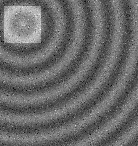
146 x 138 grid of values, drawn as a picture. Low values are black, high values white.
An odd patch, higher than its surroundings, sits in the top left. Concentric rings centre on the top left. The top left is the ninth with the highest average. The halves do not mirror each other.
